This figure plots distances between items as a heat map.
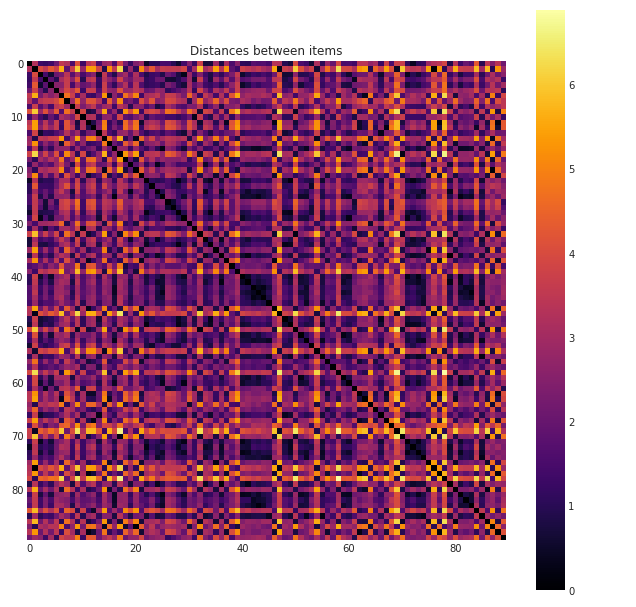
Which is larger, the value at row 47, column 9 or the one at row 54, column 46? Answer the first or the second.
the first
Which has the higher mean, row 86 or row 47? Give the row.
47
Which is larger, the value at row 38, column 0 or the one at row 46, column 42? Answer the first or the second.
the second
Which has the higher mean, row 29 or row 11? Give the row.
11
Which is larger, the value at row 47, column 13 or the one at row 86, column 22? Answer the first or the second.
the first
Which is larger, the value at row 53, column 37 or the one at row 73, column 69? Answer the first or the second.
the second
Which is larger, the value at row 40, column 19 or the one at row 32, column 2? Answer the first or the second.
the second
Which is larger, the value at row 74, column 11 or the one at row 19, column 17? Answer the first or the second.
the second
